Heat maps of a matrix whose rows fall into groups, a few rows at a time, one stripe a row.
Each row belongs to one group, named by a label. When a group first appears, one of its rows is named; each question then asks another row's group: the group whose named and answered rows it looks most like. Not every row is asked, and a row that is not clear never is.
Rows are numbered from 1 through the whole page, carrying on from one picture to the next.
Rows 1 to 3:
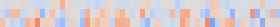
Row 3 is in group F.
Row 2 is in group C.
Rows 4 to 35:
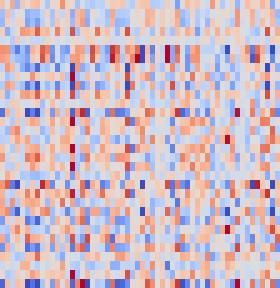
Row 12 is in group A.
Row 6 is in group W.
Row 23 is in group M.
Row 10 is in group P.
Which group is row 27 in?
P
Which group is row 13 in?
M
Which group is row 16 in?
W
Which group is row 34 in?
A
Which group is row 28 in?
W
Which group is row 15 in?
C
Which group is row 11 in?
M
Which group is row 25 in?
A
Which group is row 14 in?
A
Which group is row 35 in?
W
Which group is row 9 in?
P
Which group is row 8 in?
F
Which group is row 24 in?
P
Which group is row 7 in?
A
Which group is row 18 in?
C
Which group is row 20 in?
A
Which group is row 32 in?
F
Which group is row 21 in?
F
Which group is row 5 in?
W
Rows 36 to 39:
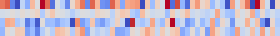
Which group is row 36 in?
P
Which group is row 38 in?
M
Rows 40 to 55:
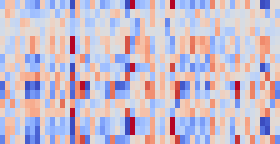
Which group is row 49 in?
W
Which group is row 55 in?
W
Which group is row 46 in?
W
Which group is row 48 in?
A
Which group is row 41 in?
M
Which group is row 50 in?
W
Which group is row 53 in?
M
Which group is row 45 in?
A
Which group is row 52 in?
A
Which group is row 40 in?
M
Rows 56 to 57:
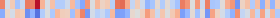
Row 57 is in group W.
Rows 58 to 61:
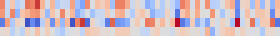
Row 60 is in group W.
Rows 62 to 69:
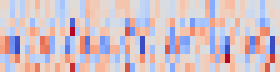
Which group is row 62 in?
F
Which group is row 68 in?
C
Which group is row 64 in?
M
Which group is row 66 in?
P
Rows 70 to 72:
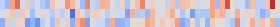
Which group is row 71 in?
M
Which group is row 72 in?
W
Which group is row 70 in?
C
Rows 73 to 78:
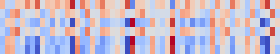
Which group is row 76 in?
C
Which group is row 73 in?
A
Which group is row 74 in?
C
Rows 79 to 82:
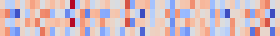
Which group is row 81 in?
A
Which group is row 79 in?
A
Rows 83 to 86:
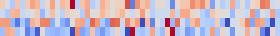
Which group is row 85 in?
P
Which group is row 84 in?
C
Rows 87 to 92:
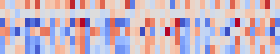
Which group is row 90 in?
P
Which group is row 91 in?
W
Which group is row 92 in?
W
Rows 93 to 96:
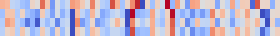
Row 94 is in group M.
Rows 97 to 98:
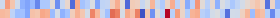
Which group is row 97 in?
M
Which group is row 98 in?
P
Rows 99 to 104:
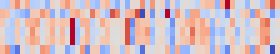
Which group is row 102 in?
A
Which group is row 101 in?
A
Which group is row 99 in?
C
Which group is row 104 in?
P
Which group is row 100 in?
P
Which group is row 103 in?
A
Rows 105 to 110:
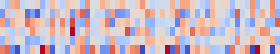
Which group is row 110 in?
P
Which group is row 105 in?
C
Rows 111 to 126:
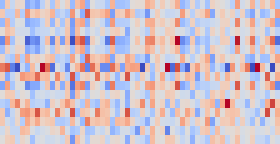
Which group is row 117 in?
F
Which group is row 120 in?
W
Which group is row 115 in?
W
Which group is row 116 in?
W
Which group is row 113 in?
W
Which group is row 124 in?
F
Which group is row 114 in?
M
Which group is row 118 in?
P
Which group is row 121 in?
M
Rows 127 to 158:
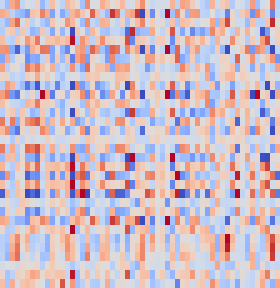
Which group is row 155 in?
C
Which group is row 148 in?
W
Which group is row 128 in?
P
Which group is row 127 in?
C
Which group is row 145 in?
A
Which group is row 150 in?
W
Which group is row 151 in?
P
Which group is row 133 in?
W
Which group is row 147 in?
A
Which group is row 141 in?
P
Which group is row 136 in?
M
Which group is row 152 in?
A
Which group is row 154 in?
C
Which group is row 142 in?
F
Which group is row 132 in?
P
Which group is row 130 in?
M
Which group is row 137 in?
P
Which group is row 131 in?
A
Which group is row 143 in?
F
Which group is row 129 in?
C
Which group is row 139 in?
M
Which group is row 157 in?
A
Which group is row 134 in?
F
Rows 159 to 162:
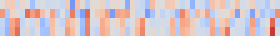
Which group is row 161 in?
C
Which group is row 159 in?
M
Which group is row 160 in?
F
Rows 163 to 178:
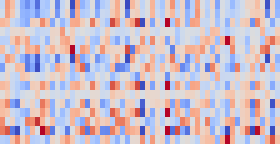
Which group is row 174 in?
P
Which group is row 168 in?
A
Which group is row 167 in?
C
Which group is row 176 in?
F
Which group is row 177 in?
P
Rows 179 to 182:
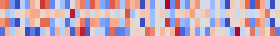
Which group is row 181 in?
P
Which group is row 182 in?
W
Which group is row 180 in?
A
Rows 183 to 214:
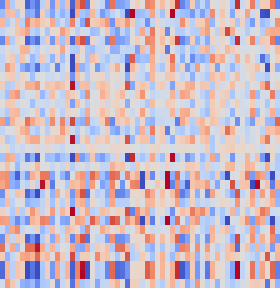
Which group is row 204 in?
W
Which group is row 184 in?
M
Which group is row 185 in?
F
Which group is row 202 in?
P
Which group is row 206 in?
A
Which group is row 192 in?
A
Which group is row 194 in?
M
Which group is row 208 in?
C
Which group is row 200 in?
M
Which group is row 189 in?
M
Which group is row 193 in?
C
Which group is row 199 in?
F
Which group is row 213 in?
W
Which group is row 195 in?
C
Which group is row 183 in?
W
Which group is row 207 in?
P
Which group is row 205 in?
W
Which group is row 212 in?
W
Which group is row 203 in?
P
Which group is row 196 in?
F
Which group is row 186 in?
C
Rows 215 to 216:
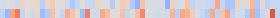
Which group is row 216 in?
C
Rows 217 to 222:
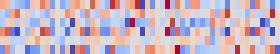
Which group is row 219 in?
M
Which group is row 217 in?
P
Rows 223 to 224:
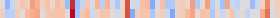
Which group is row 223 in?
A
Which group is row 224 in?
A
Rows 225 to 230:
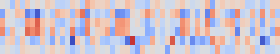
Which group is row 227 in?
F
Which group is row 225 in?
F
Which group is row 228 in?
F
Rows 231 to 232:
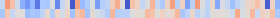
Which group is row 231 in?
M
